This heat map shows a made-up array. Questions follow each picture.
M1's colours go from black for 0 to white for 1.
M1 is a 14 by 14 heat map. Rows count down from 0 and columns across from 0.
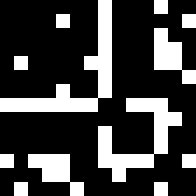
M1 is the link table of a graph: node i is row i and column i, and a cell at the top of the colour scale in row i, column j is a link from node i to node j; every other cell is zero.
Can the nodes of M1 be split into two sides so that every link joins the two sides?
no
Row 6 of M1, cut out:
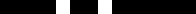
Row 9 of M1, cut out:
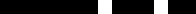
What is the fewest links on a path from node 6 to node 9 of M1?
2
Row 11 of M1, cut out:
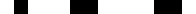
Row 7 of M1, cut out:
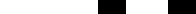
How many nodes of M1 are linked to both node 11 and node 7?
6
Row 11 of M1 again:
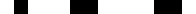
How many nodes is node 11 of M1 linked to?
9
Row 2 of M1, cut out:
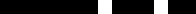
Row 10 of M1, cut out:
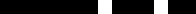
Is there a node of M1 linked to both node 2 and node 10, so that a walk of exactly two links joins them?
yes
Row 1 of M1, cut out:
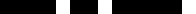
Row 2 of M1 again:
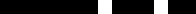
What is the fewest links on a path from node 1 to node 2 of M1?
2
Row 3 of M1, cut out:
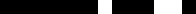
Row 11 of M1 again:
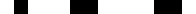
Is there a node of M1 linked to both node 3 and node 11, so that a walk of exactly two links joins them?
yes
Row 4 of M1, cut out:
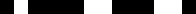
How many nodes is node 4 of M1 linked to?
5
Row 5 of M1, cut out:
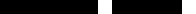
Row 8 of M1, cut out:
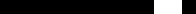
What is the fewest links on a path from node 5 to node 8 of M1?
3
